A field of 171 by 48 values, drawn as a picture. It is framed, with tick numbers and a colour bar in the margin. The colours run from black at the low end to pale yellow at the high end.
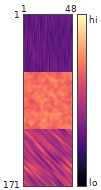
The table splits into 3 rows of 1 panel. Panel 1,1: low, streaked downward, faint in contrast. Panel 2,1: high, blotchy, faint in contrast. Panel 3,1: middling, slanting down to the right.
